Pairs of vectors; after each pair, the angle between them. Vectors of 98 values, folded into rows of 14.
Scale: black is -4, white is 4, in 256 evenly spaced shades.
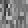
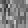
nearly parallel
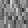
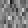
nearly opposite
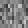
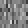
partly aligned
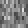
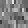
partly aligned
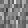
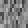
nearly opposite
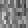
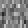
partly opposed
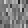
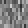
nearly opposite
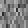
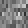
partly opposed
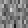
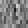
orthogonal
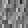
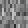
orthogonal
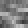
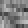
nearly opposite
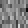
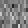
partly aligned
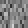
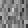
orthogonal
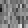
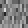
partly aligned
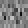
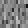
partly opposed
